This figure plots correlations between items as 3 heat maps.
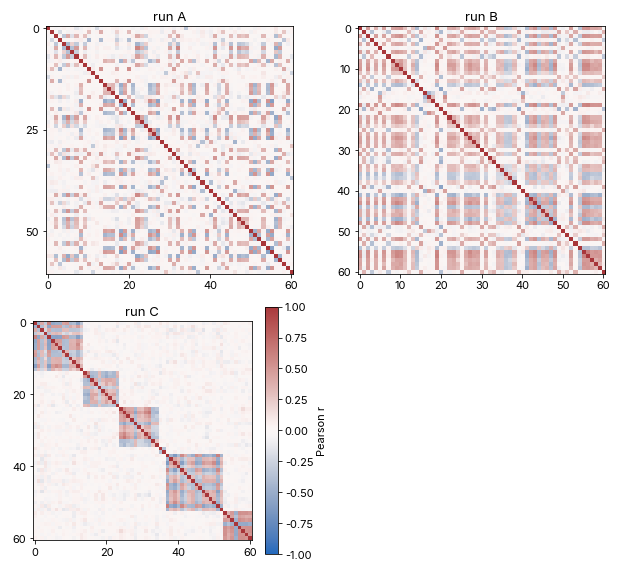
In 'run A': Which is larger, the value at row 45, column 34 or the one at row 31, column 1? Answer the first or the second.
the second
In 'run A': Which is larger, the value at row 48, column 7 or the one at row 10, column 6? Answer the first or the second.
the first
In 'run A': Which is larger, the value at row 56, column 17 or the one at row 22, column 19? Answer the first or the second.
the first
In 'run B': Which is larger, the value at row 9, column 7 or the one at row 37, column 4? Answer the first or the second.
the first
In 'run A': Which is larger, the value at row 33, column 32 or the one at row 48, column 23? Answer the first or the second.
the second
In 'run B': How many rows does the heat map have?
61
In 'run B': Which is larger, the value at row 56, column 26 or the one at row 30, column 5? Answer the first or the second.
the first
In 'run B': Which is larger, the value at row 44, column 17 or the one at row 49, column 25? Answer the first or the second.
the second
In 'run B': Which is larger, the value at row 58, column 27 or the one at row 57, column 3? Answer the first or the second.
the first
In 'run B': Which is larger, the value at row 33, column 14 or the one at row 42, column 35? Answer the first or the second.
the second
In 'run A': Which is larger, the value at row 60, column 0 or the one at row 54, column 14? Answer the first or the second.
the first
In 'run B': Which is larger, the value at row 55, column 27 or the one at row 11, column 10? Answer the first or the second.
the first
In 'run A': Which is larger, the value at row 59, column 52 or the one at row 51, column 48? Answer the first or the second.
the first
